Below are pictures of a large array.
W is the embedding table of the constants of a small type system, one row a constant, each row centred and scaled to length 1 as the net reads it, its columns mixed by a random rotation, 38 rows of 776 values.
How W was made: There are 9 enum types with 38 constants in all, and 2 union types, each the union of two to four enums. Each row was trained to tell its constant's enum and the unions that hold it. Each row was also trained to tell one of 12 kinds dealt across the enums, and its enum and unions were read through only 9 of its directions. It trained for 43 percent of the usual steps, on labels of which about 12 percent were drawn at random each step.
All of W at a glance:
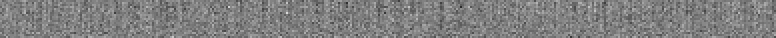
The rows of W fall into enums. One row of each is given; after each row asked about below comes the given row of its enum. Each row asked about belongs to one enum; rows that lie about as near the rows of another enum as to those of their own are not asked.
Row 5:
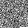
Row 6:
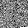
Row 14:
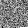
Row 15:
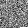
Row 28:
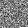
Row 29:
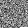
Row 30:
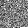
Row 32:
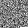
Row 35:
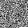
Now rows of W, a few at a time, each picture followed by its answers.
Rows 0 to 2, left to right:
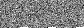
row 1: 32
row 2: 6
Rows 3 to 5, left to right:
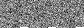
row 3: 5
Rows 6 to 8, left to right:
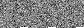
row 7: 6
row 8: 15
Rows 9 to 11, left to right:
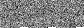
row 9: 32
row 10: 32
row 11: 5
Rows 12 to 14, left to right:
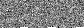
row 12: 5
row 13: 28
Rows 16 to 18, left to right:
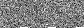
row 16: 5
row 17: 30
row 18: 28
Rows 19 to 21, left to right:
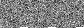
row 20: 5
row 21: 15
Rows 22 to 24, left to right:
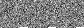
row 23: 29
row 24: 6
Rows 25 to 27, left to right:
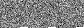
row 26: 6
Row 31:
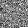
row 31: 28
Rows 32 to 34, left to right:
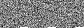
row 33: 30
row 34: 28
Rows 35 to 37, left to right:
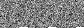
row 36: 29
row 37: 32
